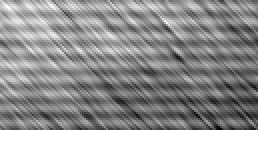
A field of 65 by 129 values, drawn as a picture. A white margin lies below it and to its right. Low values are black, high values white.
The field climbs toward the top left. No single row or column stands out from its neighbours. The ninth with the lowest average is the bottom right. Stripes running across repeat 9 times from top to bottom.
